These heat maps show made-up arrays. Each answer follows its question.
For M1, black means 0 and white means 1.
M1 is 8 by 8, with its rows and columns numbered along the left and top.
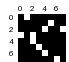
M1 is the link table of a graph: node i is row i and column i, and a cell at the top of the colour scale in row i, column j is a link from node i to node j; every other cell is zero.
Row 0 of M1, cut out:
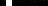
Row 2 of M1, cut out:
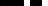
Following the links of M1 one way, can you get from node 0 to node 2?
yes
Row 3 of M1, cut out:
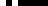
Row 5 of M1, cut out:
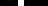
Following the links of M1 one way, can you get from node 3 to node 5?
yes
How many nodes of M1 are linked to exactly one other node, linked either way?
0
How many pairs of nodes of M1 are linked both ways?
1
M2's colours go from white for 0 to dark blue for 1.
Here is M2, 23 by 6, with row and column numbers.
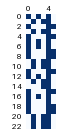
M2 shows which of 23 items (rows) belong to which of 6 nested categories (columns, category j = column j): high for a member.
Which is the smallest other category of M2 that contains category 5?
0
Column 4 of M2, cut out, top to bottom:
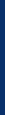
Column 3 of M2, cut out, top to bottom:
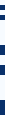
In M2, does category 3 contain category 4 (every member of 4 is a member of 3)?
no
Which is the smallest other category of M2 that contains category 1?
3
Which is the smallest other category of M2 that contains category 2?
0
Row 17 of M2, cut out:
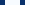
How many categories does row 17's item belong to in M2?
2
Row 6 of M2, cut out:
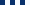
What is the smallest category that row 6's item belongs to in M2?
2
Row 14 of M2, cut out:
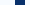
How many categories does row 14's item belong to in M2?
2
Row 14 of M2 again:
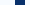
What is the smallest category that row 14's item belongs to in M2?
3
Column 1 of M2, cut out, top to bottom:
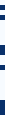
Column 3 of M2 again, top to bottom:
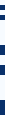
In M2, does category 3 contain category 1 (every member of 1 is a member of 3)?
yes
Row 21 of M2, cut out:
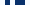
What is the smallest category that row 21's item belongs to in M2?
1
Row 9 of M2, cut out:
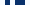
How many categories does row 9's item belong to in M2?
3
